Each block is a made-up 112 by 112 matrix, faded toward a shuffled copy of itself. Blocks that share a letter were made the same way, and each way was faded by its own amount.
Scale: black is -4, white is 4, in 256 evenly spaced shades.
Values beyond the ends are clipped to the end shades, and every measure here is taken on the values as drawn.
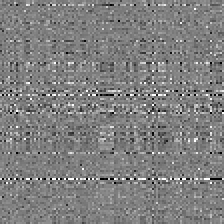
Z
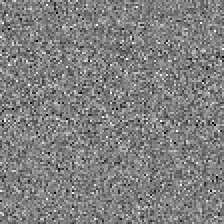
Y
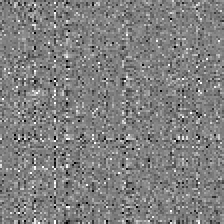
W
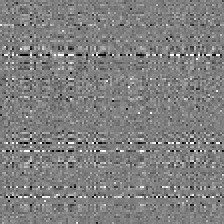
Z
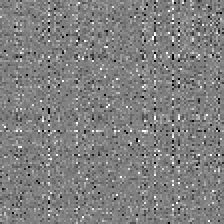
W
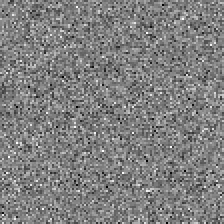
Y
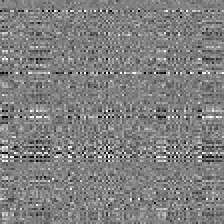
Z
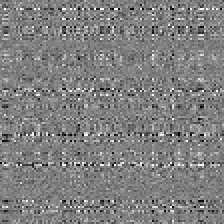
Z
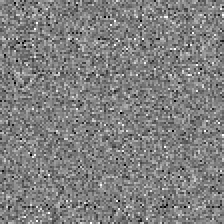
Y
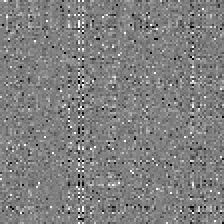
W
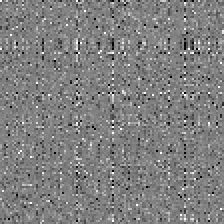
W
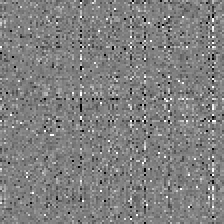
W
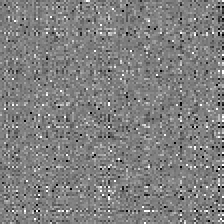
W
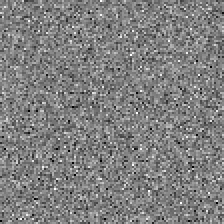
Y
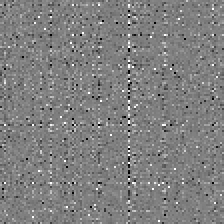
W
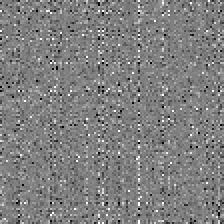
W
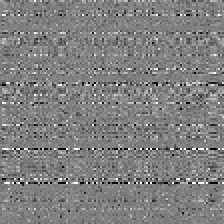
Z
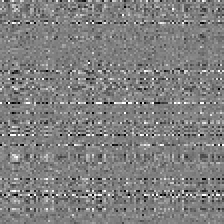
Z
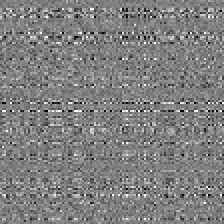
Z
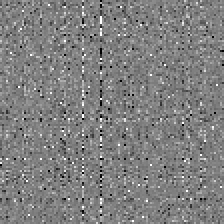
W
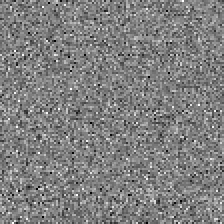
Y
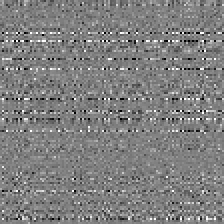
Z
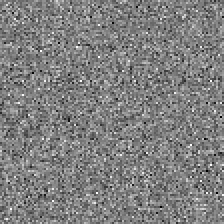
Y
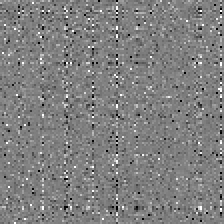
W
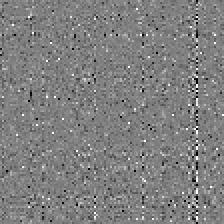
W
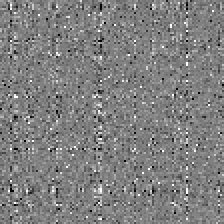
W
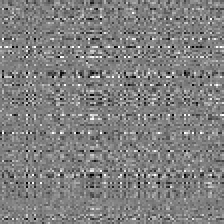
Z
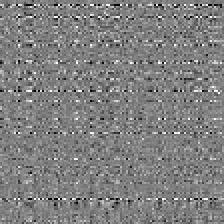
Z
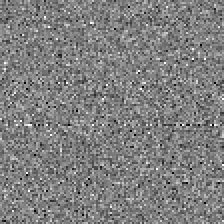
Y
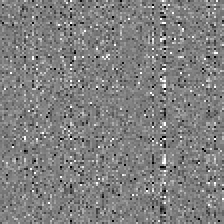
W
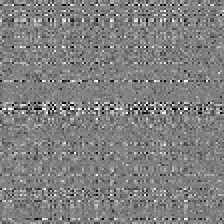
Z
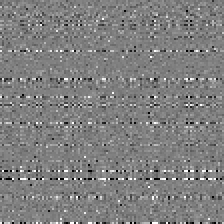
Z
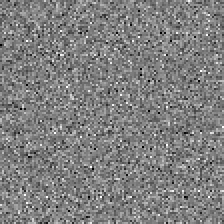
Y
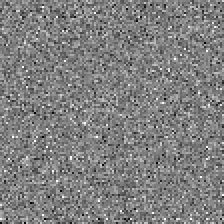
Y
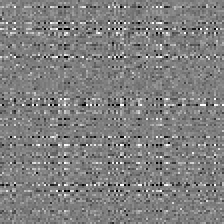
Z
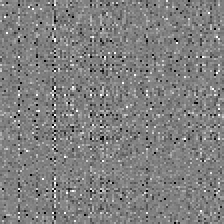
W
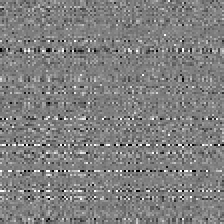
Z
